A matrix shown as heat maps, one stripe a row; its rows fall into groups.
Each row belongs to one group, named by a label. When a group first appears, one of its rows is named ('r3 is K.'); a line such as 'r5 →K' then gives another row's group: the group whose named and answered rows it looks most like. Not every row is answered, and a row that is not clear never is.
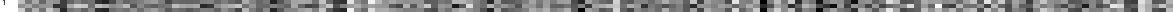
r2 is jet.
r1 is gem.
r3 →gem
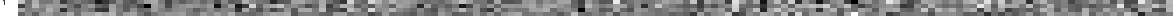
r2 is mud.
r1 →gem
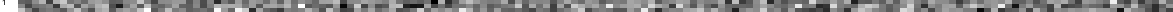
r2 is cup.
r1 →cup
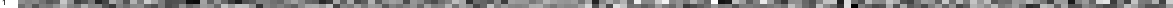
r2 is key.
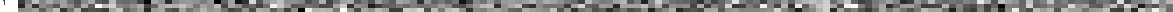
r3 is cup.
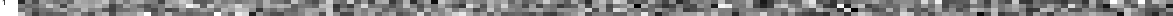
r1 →jet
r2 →jet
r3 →key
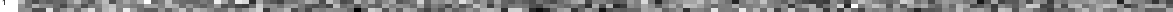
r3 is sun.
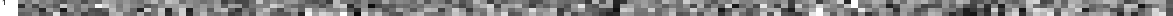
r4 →cup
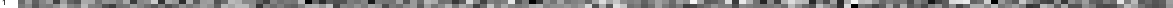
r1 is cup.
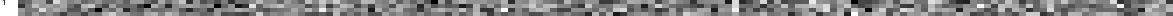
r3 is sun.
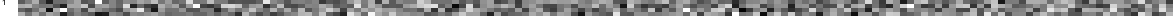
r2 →jet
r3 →cup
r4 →gem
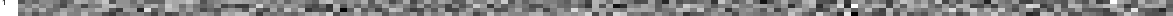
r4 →key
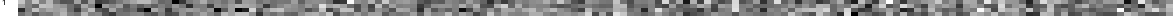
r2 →sun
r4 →key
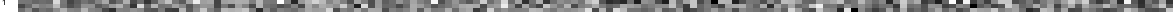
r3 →key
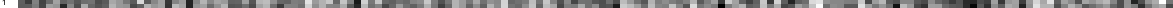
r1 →cup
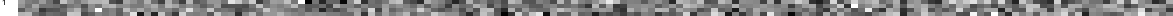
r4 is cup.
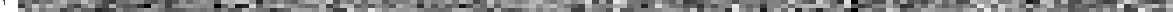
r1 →key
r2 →mud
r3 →gem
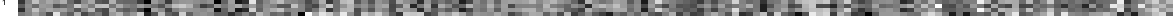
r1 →mud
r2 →jet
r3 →mud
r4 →cup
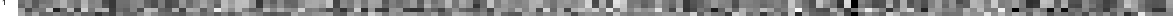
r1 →key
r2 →key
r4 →gem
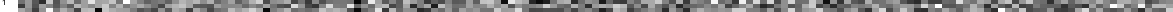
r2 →jet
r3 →sun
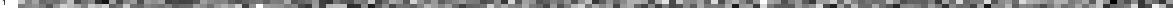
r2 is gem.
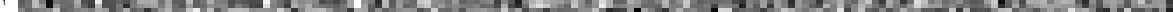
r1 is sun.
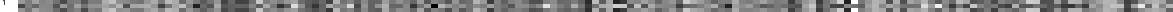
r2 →jet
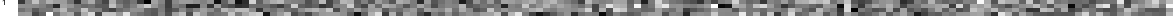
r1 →mud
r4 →sun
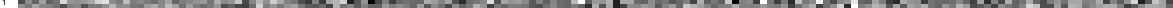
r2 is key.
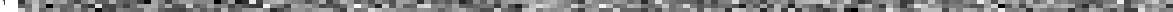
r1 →mud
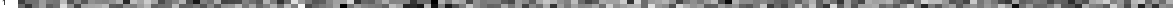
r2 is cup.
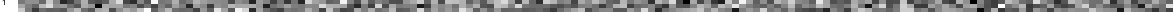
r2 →sun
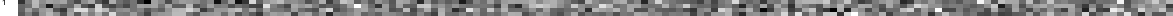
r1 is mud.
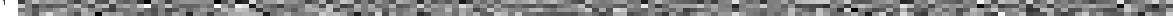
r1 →mud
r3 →key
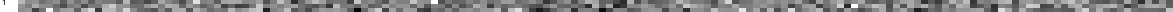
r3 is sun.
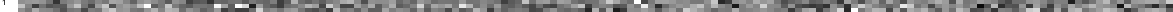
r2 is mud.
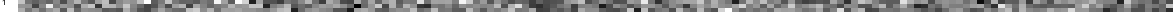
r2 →sun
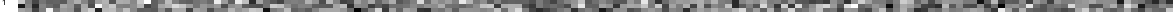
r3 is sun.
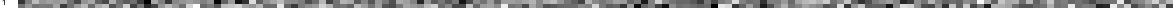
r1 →mud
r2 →jet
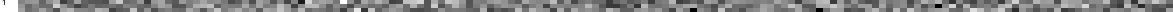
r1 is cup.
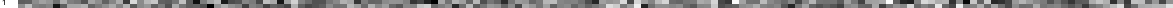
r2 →jet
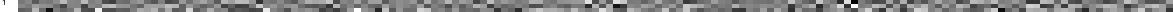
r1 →key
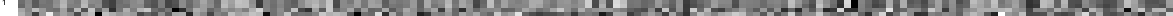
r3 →gem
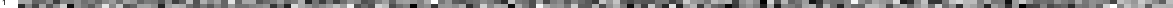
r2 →jet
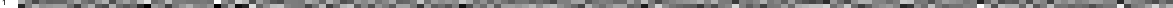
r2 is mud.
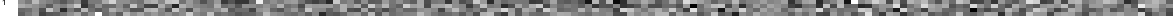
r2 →cup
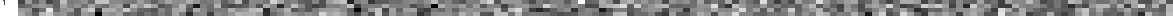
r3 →sun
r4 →sun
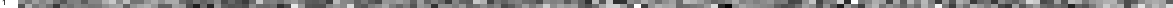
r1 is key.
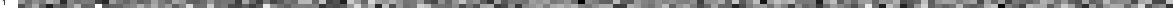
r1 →gem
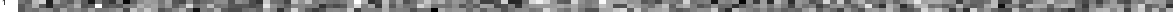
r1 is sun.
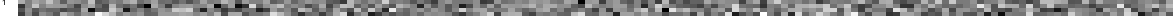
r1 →gem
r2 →mud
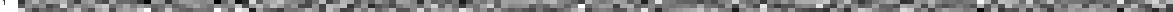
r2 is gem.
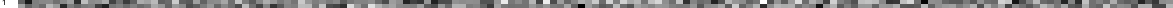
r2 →gem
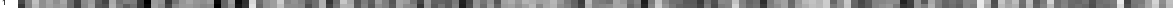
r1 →mud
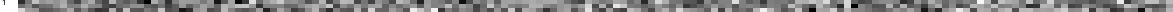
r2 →key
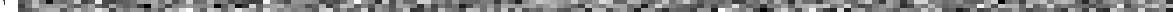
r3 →jet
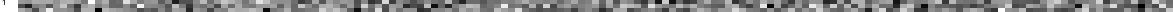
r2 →cup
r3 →sun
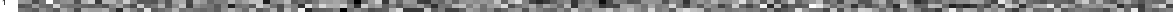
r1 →sun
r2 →cup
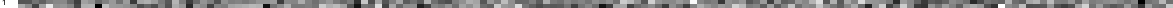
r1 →cup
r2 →sun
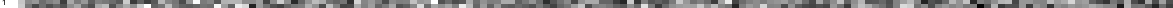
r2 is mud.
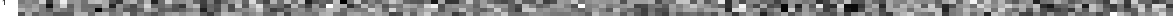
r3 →gem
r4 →jet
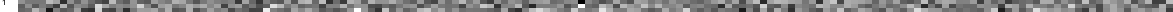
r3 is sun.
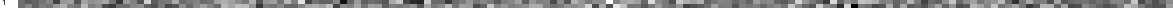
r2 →key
